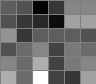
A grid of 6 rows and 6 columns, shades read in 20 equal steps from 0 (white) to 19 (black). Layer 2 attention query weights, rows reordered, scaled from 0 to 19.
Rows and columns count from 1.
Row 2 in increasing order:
7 7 13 15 16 18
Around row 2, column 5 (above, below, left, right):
9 12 18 7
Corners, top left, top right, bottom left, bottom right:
12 9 6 7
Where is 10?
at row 4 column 5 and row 5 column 5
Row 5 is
9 11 6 14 10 9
